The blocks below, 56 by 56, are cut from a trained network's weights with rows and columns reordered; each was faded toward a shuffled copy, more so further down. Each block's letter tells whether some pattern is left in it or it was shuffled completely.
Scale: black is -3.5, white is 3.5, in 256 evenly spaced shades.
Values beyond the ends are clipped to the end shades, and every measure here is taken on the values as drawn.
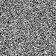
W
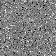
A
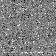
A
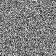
A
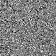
A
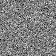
W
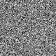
A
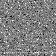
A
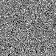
W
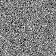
W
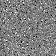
W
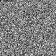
A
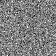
W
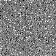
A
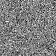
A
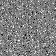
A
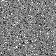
W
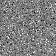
W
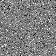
W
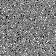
W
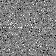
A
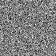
A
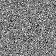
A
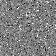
W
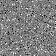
W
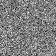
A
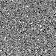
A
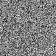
W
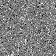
W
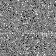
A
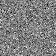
W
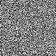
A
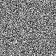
W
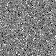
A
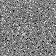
W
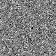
W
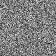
W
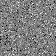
W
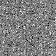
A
